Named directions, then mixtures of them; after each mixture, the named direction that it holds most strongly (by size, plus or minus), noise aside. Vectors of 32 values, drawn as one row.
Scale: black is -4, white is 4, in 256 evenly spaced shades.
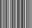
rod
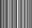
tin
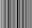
tin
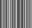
rod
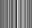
tin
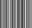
rod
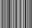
rod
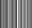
tin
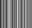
tin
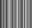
tin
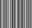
rod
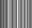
tin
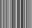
rod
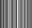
tin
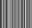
rod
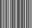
rod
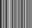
rod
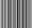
tin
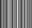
tin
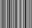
rod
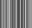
rod
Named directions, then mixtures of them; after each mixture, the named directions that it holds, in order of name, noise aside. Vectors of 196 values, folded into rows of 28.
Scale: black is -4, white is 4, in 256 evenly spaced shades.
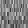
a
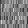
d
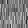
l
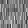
l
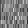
d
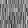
l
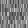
a, l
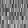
a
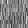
l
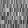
a, d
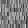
a, l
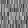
a, l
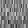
a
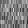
a, d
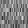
a, d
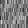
d, l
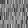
d, l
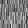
l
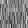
l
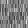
a, l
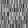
a, l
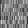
d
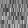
a, d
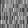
d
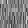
l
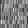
d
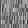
d, l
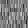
a, l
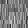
l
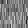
l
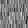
a, l
